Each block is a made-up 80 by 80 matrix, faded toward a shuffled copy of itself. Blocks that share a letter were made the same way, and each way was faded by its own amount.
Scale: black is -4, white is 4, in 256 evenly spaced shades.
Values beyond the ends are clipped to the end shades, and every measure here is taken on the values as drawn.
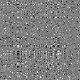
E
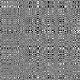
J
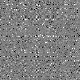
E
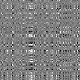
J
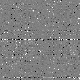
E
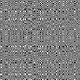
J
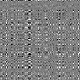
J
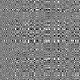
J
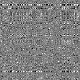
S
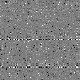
E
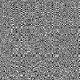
S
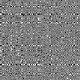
S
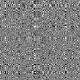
S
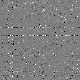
E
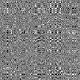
S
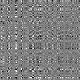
J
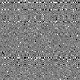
S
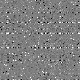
E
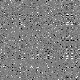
E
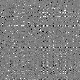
E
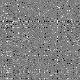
E
